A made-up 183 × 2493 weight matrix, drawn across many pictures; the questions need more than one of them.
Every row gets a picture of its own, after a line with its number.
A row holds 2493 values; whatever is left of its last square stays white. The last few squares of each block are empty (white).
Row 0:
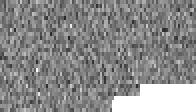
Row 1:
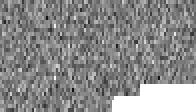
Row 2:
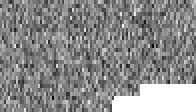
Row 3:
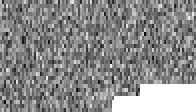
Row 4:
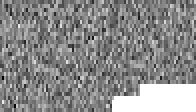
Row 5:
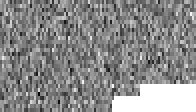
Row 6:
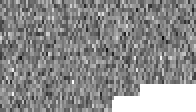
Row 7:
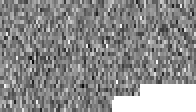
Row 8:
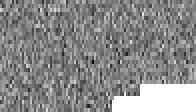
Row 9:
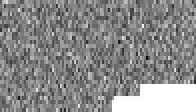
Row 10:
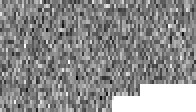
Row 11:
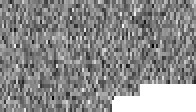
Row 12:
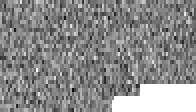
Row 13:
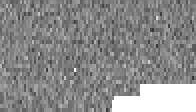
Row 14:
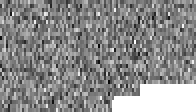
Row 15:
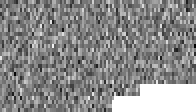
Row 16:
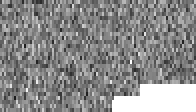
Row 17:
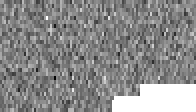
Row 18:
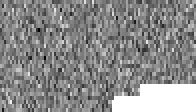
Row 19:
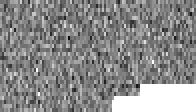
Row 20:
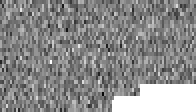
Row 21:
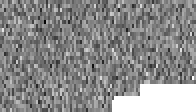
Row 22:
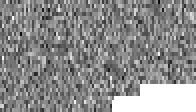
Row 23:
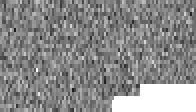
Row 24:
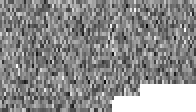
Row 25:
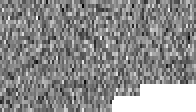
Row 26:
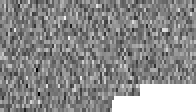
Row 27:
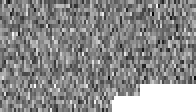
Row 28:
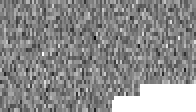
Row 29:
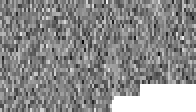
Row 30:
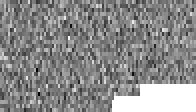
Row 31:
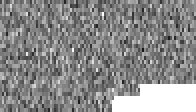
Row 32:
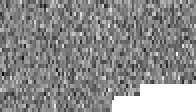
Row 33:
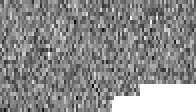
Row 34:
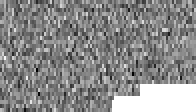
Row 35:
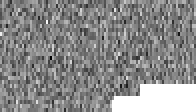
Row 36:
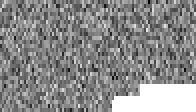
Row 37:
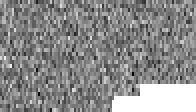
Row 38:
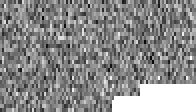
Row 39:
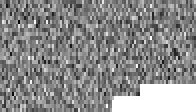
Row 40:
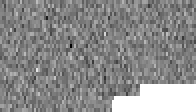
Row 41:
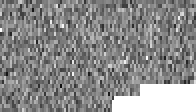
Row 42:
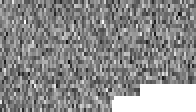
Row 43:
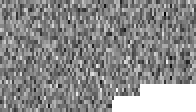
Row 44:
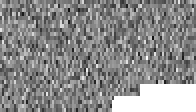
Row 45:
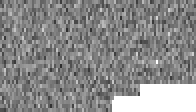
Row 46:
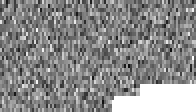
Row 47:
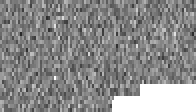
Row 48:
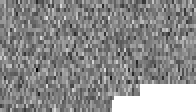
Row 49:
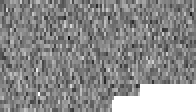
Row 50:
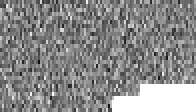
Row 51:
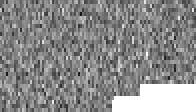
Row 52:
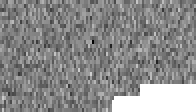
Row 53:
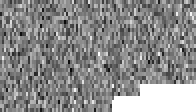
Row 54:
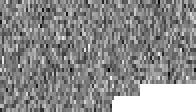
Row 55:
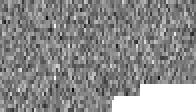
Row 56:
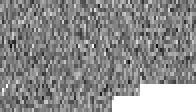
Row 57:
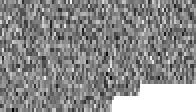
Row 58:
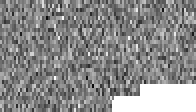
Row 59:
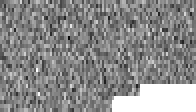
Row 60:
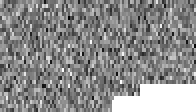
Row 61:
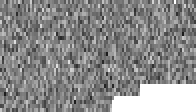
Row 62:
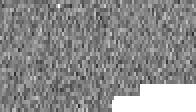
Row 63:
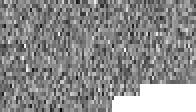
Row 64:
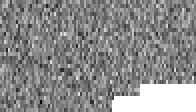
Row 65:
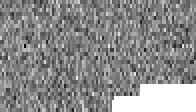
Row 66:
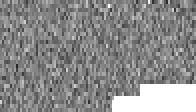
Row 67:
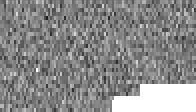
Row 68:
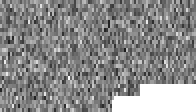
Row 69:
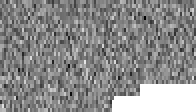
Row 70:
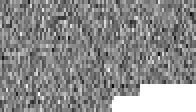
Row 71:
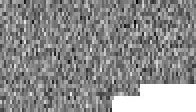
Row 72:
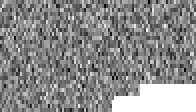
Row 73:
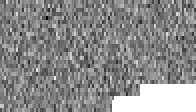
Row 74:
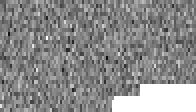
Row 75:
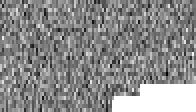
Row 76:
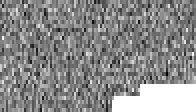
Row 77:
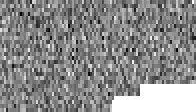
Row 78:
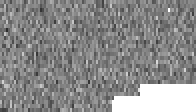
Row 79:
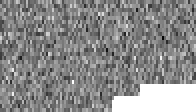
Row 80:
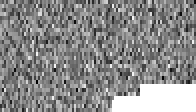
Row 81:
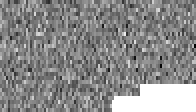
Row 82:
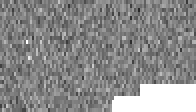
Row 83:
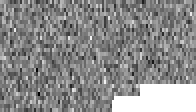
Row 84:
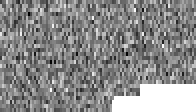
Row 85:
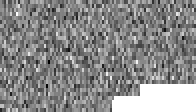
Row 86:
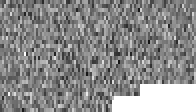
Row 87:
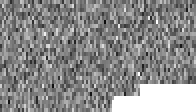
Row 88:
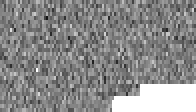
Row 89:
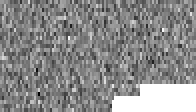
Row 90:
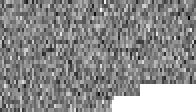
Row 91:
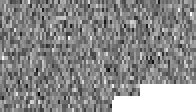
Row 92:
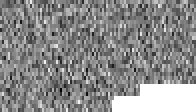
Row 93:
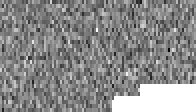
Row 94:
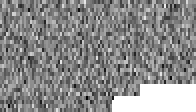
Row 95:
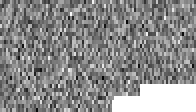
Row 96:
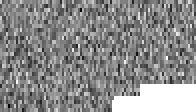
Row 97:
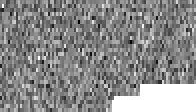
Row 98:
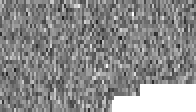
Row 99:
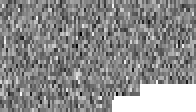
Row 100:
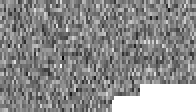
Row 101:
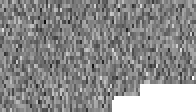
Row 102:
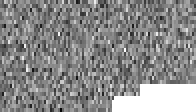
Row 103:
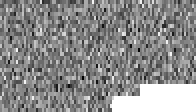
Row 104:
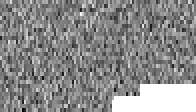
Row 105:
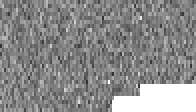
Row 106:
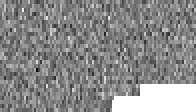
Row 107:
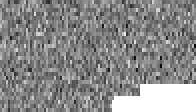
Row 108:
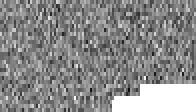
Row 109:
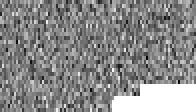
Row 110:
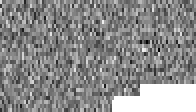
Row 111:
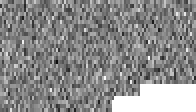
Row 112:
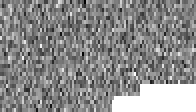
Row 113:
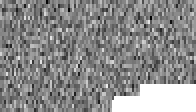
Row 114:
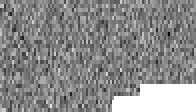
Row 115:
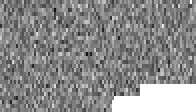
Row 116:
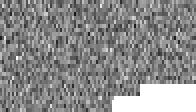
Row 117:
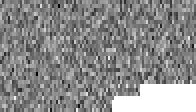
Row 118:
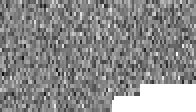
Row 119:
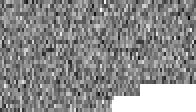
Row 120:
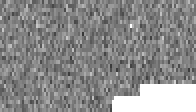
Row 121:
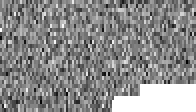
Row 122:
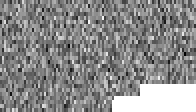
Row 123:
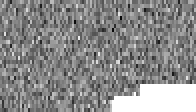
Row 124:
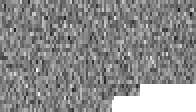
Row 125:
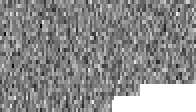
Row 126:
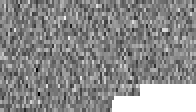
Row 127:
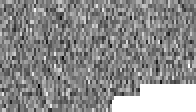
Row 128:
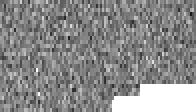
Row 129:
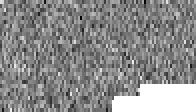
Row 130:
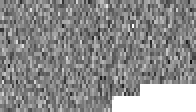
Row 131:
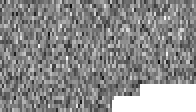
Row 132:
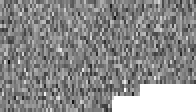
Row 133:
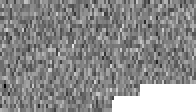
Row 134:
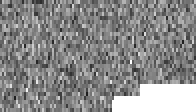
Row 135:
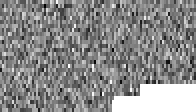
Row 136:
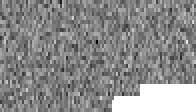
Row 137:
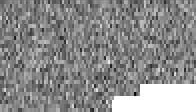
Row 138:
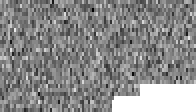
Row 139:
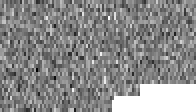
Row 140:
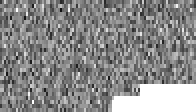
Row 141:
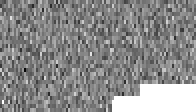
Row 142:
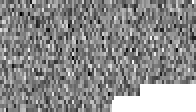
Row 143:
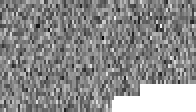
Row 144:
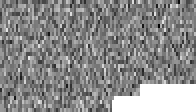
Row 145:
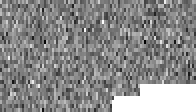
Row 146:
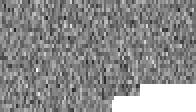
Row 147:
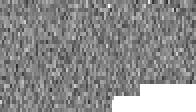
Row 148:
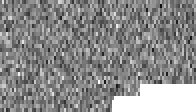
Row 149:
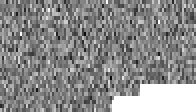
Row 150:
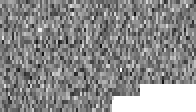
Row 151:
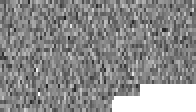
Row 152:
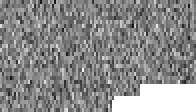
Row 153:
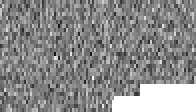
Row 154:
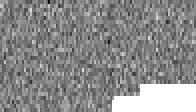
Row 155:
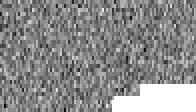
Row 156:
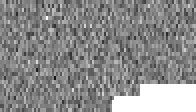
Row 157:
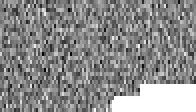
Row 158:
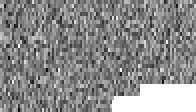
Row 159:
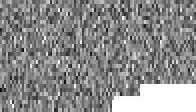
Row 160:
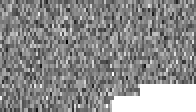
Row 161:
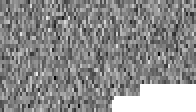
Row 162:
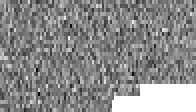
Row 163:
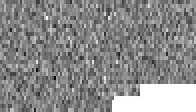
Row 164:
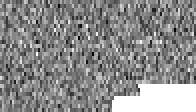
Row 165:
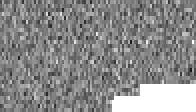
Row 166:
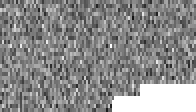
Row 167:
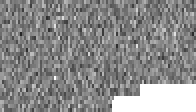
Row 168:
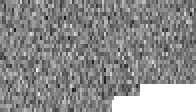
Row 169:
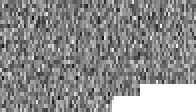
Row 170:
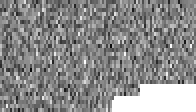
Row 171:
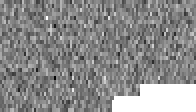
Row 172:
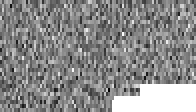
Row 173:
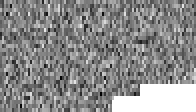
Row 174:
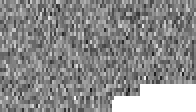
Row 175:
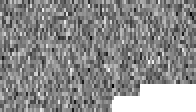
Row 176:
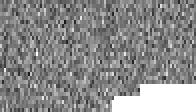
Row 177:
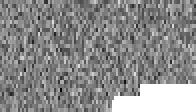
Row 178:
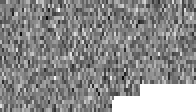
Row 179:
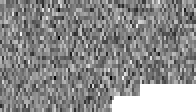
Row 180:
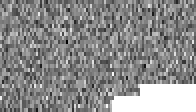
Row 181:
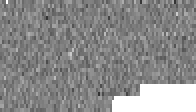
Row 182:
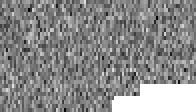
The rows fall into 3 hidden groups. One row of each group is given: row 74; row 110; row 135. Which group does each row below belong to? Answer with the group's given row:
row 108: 135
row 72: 135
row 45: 110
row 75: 110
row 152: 135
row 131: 135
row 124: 74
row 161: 74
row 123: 110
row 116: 135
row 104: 135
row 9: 135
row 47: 74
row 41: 135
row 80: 110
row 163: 74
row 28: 110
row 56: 135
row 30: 74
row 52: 110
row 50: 135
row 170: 110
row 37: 74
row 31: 110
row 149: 74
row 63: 135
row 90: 110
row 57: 74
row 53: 74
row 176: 110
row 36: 135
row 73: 74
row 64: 135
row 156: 74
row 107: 135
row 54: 74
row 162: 74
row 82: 110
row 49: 74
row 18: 110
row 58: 74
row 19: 74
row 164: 110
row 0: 74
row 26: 74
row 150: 110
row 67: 74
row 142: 135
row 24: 110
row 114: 110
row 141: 135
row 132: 135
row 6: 135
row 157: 110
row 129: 110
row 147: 110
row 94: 135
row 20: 110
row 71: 110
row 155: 135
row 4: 135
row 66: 110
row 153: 110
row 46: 110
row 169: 135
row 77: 135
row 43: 135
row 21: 135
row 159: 135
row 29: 74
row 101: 135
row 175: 74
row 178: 74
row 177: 135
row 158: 110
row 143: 135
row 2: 110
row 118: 135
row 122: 74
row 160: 110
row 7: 110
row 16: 135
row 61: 74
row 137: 110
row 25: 135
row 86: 110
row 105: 110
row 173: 110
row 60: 135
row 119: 110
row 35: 135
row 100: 110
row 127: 110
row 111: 110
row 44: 135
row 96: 135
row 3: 110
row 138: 74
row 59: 74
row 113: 110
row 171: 74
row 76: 110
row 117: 135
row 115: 110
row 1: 74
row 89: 74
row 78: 110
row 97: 110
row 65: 135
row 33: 110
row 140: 110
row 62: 135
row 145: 110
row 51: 135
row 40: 74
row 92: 135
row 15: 135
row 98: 110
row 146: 74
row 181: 74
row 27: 110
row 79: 135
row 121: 135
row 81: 135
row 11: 110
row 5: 74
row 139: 74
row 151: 74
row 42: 110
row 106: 74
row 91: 74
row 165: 110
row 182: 135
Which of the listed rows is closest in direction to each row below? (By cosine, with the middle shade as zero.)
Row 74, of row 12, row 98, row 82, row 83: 12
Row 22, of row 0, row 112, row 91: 91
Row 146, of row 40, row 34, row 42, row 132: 40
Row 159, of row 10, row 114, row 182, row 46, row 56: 10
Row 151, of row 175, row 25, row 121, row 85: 85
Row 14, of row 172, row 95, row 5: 172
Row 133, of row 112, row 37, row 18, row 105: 105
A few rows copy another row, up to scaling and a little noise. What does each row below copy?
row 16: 134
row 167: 47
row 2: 11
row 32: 118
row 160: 180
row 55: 1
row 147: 66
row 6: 79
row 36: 72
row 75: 76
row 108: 174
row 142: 77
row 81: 107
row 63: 102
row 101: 21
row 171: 17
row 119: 90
